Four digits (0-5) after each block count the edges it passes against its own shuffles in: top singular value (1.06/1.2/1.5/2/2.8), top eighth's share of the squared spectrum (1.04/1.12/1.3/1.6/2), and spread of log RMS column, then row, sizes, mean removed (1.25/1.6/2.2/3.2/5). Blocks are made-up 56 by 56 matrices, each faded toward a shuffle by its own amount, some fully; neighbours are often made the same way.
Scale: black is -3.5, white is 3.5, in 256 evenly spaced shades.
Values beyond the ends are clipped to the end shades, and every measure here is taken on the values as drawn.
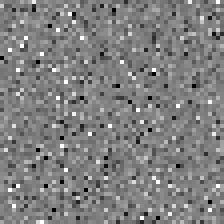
0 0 0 0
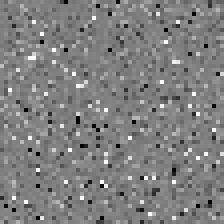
0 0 0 0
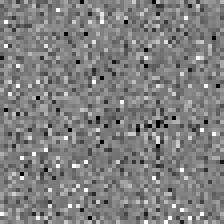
2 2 0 0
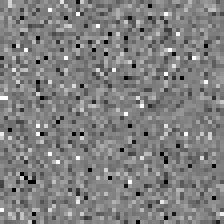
1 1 0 0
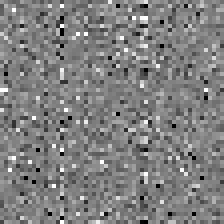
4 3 2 1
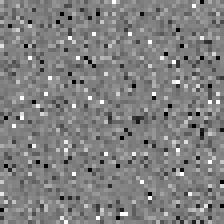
2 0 0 0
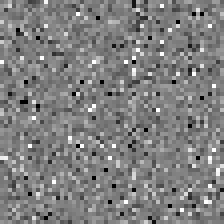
2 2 0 0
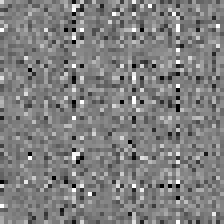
4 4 3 2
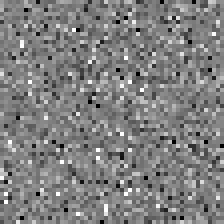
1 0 0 0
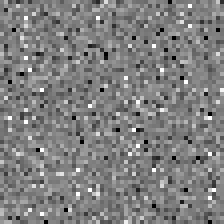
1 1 0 0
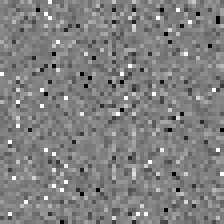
2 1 0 0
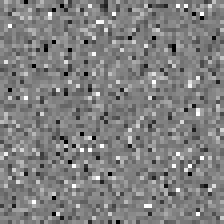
0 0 0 0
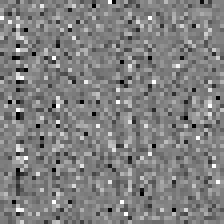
3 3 2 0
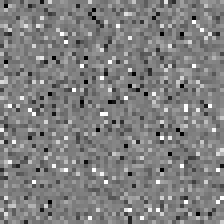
2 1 0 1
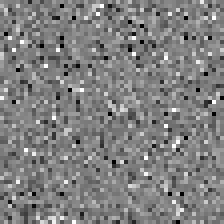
1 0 0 0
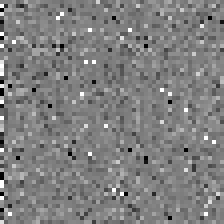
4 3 1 0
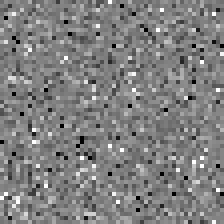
1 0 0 0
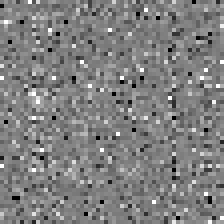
3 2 1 0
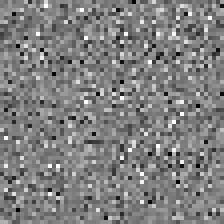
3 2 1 0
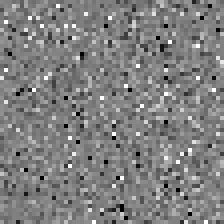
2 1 0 0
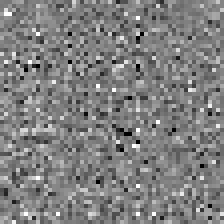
3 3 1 1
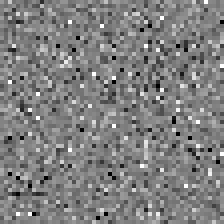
2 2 1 0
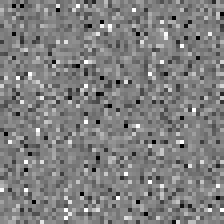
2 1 0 0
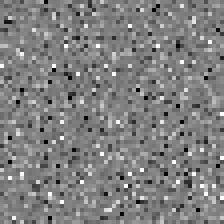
0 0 0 0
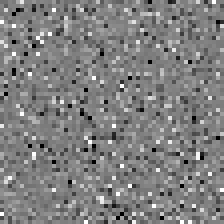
2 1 0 0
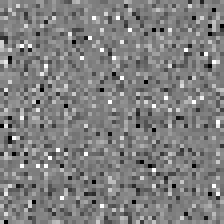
3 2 0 0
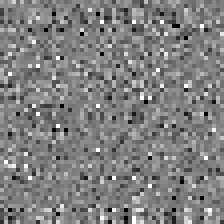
4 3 2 2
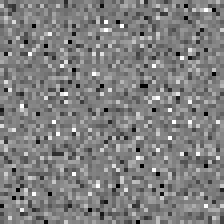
1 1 0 0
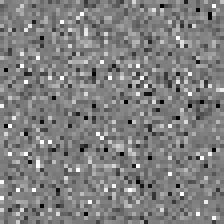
2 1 0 0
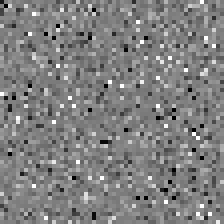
2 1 0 0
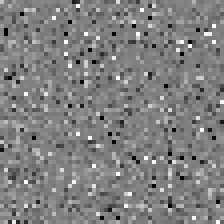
2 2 0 0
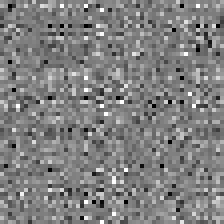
4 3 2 2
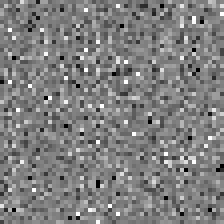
3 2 1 0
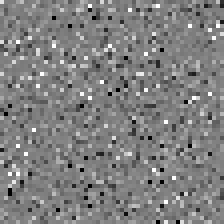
0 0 0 0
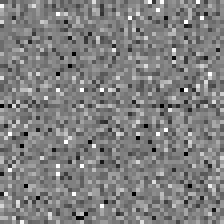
3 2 1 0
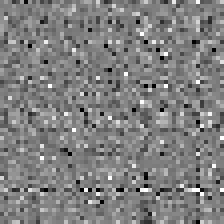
4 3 2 2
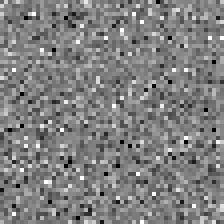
1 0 0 0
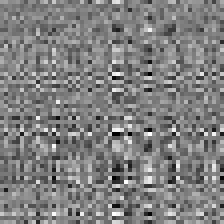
5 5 4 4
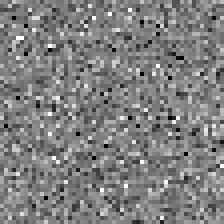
1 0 0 0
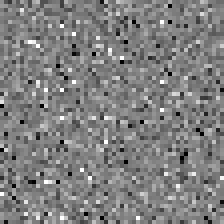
1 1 0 0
